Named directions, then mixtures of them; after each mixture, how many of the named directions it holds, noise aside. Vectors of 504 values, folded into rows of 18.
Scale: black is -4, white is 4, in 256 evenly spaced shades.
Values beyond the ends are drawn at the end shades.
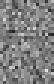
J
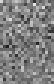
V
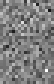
two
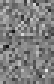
two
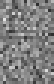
one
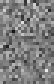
two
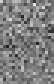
one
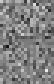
two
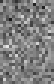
one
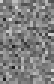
two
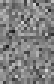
two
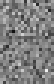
two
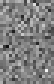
two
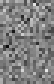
two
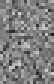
one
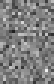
one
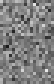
two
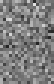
one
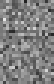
one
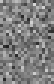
one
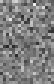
one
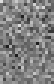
one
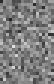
two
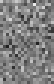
one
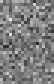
one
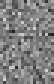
one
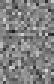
one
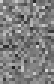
one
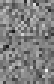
two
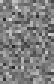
two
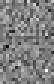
two
